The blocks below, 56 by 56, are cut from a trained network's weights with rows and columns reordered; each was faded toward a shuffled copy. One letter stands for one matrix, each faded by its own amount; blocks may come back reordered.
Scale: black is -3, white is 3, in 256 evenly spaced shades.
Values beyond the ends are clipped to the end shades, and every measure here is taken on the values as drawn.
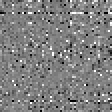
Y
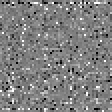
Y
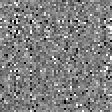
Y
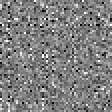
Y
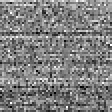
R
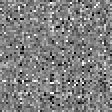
Y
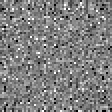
Y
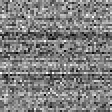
R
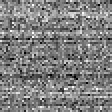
R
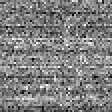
R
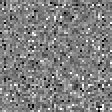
Y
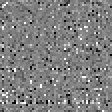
Y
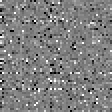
Y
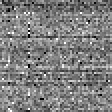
R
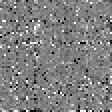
Y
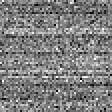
R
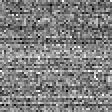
R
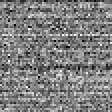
R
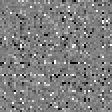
Y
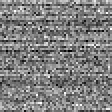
R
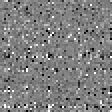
Y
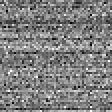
R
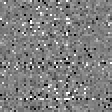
Y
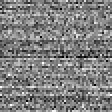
R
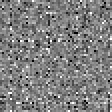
Y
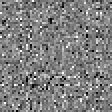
Y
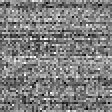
R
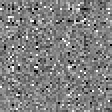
Y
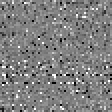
Y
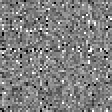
Y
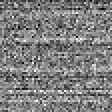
R
